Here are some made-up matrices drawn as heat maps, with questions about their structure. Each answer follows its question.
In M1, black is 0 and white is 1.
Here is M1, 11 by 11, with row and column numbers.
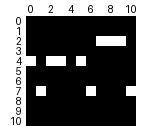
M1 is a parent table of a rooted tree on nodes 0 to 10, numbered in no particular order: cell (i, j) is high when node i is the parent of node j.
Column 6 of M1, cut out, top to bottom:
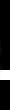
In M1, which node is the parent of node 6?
7
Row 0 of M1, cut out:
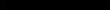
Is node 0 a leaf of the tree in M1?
yes
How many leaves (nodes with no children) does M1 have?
8
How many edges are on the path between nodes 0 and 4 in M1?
1
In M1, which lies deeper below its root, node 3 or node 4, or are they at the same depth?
node 3
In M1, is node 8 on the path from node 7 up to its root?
no
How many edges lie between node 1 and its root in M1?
3
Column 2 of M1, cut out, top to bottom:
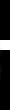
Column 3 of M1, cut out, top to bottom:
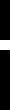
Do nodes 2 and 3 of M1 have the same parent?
yes
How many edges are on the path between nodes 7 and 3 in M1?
3
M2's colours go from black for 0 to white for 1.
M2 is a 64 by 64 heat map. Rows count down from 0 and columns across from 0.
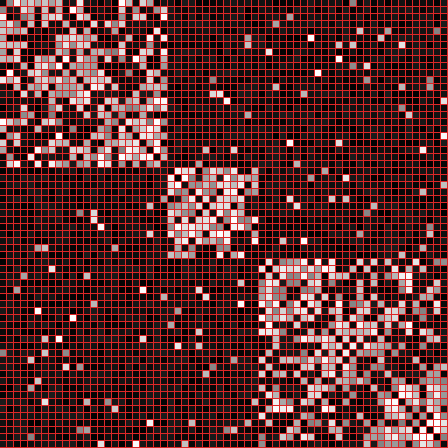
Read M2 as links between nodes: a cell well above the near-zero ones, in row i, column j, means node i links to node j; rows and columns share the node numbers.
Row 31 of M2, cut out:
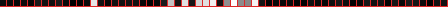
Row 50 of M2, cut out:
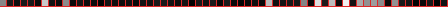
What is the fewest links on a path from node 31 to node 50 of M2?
3
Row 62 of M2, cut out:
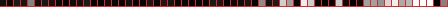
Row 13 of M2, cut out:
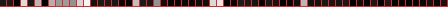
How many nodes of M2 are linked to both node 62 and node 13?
1
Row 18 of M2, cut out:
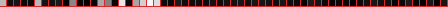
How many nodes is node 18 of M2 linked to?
10
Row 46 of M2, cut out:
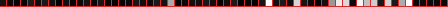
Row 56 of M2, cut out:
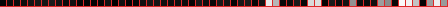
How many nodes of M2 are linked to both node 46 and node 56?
4
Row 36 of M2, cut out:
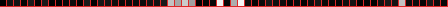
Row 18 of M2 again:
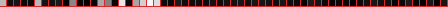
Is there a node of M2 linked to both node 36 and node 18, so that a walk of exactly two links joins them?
no
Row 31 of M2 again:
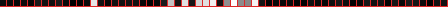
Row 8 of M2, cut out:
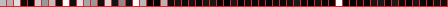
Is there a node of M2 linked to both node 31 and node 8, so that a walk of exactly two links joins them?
yes
